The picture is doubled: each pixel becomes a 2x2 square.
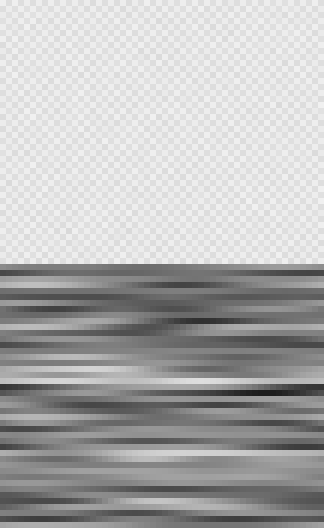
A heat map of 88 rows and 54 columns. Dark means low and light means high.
The table splits into 2 rows of 1 panel. Panel 1,1: very high, checkered, faint in contrast. Panel 2,1: middling, streaked across, strong in contrast.
